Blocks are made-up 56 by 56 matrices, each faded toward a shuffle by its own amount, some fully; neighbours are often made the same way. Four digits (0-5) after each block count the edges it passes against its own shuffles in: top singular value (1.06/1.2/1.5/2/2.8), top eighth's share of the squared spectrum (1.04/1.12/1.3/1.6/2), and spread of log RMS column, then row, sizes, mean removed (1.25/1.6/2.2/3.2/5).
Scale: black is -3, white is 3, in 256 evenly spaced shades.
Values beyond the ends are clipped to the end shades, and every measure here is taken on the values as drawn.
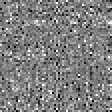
3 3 2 1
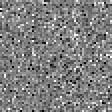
2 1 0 0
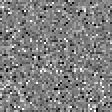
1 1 0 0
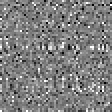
4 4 2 2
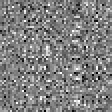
4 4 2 2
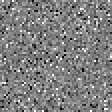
1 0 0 0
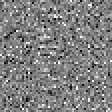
3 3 1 1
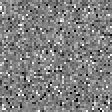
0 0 0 0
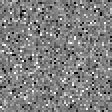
0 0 0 0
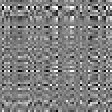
5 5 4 4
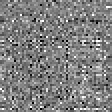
4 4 2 2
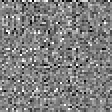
4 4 2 2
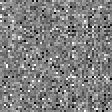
3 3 1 1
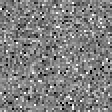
1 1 0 0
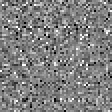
4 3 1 2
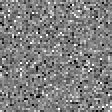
1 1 0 0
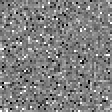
0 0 0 0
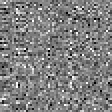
4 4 2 2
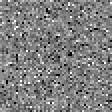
2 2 0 0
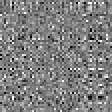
4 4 3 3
